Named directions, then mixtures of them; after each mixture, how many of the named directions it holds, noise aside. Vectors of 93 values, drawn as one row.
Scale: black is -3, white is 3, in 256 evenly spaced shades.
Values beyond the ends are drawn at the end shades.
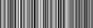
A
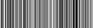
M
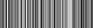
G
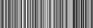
two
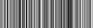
one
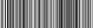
two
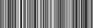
three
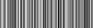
one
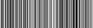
one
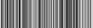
three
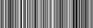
three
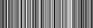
one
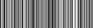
one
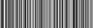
three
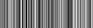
three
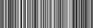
three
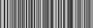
three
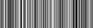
three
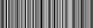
two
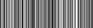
one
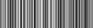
two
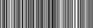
two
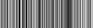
two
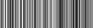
two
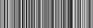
two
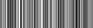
two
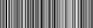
three
